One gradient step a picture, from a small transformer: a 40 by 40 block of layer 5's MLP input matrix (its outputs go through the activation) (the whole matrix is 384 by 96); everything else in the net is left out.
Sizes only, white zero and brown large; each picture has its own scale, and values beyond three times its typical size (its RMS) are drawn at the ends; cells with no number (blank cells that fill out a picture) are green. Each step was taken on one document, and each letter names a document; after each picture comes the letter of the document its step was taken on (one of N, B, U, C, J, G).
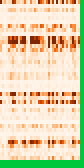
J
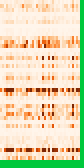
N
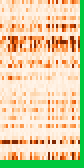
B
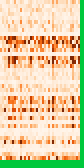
B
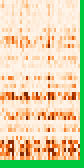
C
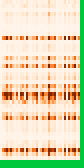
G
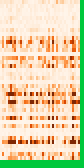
B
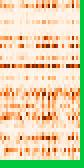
N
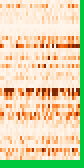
N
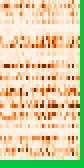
N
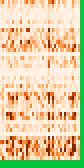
C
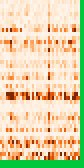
C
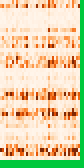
G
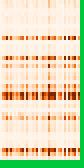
G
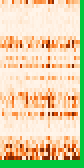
G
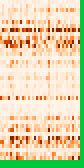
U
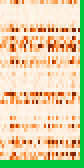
J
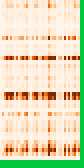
G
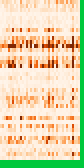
B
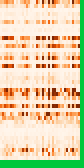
N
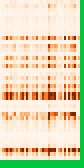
G
